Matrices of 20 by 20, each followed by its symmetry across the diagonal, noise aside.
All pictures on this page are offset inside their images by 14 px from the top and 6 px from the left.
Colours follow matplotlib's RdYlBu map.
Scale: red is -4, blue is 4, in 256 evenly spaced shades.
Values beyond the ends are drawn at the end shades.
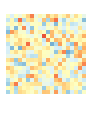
neither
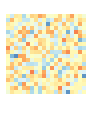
symmetric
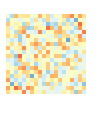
symmetric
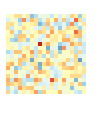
neither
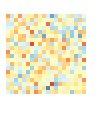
neither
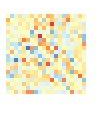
antisymmetric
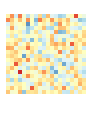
neither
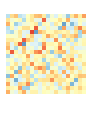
symmetric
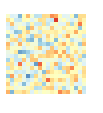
neither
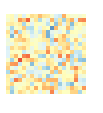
antisymmetric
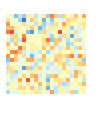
antisymmetric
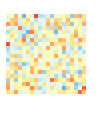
symmetric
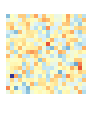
neither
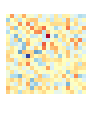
antisymmetric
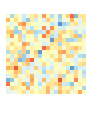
antisymmetric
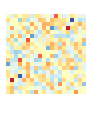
antisymmetric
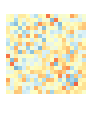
symmetric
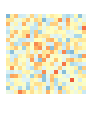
symmetric
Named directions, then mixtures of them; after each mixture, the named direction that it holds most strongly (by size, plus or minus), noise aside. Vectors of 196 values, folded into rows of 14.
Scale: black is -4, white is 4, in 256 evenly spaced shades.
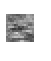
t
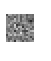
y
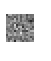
y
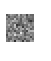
y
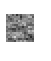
t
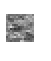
t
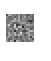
y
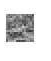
t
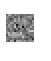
y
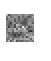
y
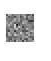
y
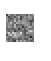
y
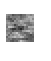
t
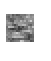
t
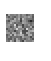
y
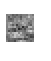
t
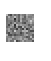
y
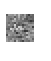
y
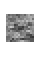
t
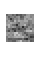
t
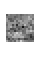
t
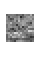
t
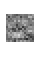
t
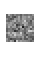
y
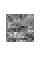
t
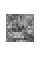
t
